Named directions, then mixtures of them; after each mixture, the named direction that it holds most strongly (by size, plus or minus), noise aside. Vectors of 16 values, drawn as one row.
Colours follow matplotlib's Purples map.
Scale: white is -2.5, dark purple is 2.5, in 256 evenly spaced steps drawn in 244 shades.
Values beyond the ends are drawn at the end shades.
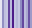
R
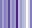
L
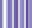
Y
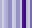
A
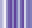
Y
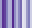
A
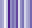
Y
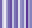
Y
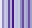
R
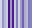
R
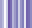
Y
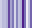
A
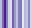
Y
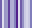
L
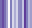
R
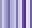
A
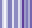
Y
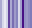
R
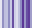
R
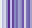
R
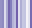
L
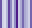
Y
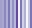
L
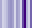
A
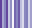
R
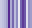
R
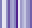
Y
